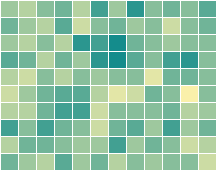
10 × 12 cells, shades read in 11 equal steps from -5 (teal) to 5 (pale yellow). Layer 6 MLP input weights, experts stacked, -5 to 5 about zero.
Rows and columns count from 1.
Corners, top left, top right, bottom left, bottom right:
1 -2 -1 3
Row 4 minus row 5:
-4 -4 2 -3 1 -5 -5 -2 -4 -2 -3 0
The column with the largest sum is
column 2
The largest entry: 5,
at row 6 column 11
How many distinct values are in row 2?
6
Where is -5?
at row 3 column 7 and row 4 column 7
